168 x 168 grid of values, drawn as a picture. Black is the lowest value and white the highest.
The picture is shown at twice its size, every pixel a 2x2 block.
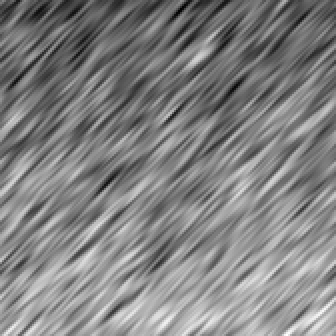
Values rise toward the bottom. No row or column stands out. Streaks slant up to the right. On average the colour sits 50% of the way up the scale. No lone cell stands out from its neighbours.
